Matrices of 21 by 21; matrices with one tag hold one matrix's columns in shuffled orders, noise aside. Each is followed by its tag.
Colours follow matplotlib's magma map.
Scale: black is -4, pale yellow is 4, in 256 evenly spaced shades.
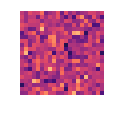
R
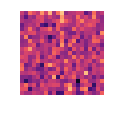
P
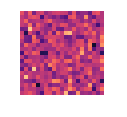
R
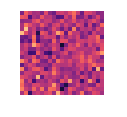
R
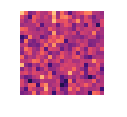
P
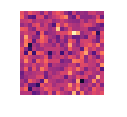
R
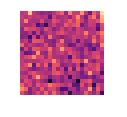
P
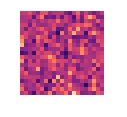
R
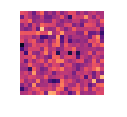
R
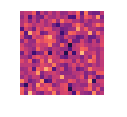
R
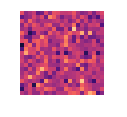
R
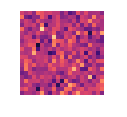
R
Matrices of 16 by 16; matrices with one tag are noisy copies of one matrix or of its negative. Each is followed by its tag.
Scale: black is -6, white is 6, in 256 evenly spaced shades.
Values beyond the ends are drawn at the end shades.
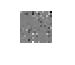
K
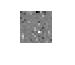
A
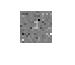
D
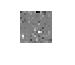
A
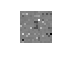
D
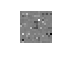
D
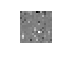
A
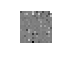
K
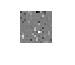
A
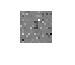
D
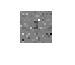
D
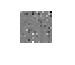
K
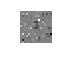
D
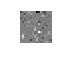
A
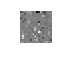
A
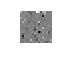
A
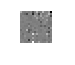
K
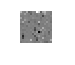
A
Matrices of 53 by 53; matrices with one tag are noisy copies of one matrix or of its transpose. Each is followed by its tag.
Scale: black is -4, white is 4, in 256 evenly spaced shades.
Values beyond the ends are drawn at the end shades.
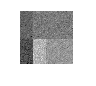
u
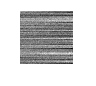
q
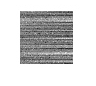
q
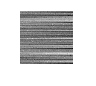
q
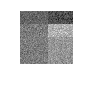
u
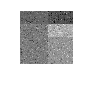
u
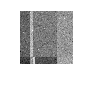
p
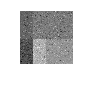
u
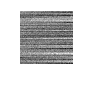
q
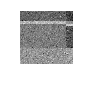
p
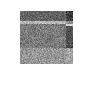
p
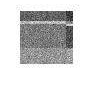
p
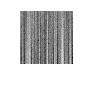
q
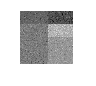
u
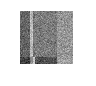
p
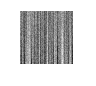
q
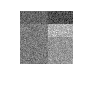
u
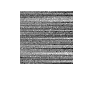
q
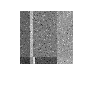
p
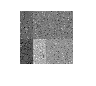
u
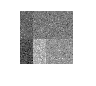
u
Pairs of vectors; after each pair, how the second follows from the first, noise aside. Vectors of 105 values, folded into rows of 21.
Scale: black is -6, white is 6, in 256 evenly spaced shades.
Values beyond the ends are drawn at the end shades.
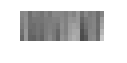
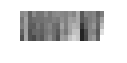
scaled up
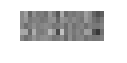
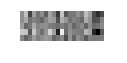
scaled up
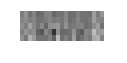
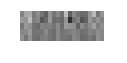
reversed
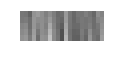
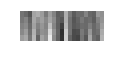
scaled up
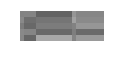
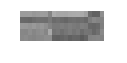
reversed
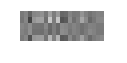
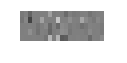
partly zeroed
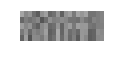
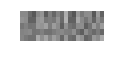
reversed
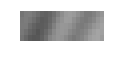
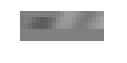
partly zeroed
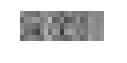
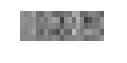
reversed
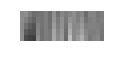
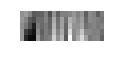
scaled up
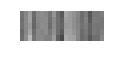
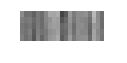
reversed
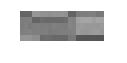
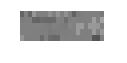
partly zeroed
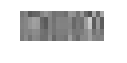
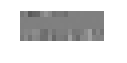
partly zeroed
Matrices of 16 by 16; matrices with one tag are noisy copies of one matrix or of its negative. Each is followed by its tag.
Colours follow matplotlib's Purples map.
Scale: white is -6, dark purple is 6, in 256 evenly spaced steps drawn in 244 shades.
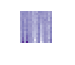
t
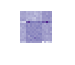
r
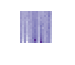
t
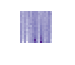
t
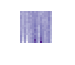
t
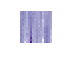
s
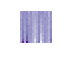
t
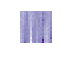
s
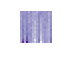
t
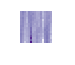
s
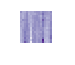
s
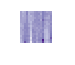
s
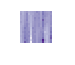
s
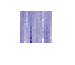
s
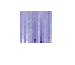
t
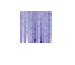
t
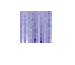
t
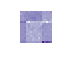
r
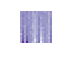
t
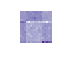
r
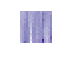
s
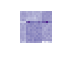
r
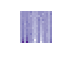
t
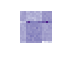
r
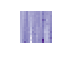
s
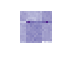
r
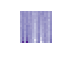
t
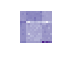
r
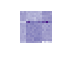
r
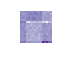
r
